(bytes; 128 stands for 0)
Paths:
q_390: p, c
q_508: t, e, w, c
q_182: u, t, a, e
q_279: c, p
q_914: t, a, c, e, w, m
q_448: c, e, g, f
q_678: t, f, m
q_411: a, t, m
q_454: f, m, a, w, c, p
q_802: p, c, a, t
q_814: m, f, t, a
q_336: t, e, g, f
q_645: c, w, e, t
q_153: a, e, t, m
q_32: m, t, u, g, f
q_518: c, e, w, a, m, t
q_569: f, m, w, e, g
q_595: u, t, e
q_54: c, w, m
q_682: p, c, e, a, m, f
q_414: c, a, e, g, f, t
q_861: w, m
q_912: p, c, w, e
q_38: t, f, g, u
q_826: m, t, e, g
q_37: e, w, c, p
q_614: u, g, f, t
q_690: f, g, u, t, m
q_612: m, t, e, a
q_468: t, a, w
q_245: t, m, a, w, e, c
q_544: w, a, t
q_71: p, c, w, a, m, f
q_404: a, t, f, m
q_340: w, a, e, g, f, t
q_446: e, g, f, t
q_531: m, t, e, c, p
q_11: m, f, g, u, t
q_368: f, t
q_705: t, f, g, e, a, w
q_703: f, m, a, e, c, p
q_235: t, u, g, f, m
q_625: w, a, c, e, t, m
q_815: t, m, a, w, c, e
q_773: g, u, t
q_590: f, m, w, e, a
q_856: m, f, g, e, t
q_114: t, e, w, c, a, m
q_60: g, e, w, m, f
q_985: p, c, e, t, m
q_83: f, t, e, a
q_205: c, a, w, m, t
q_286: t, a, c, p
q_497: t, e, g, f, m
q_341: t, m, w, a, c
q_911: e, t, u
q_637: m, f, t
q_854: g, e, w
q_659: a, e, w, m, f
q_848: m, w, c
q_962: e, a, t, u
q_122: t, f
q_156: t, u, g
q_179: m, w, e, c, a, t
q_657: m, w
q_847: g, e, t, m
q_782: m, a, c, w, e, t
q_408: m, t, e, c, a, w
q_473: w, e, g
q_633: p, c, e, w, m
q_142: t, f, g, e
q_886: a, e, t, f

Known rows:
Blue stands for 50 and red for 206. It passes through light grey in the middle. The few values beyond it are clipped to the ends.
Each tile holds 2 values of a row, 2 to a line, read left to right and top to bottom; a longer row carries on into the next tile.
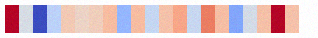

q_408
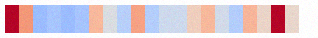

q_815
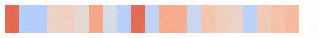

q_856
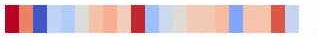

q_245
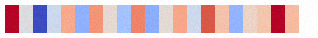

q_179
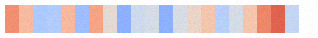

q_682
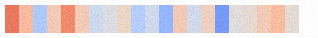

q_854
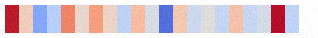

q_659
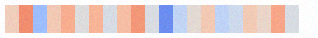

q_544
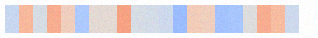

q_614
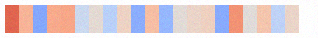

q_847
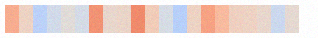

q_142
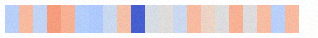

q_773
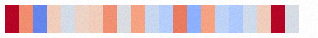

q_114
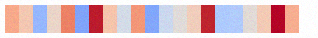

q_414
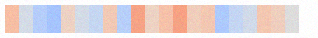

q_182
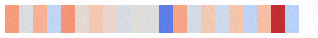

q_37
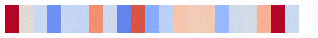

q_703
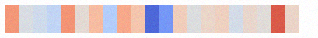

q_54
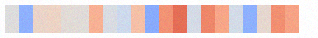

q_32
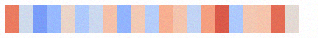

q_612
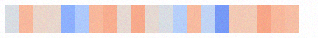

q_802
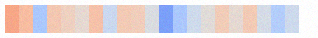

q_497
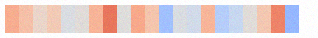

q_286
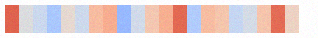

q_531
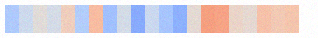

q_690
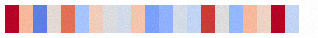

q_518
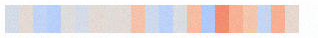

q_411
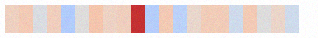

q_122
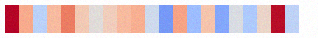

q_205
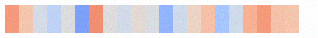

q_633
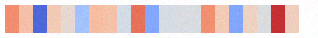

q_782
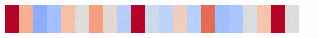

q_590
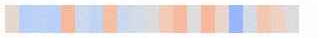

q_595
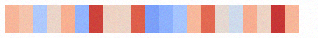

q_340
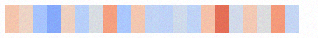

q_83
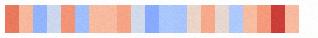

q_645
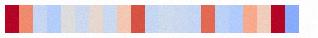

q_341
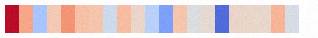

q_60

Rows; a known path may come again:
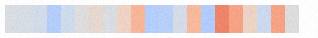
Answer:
q_411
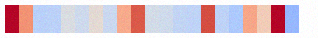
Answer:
q_341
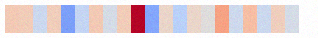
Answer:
q_678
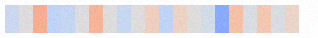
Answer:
q_390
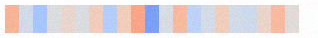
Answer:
q_657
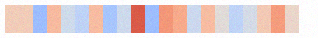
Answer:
q_637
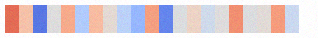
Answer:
q_153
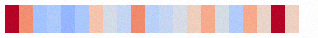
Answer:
q_815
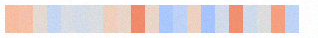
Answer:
q_404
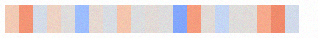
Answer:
q_446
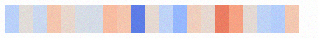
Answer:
q_156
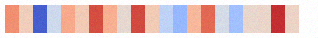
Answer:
q_705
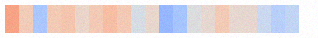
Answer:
q_336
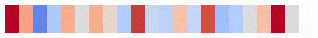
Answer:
q_590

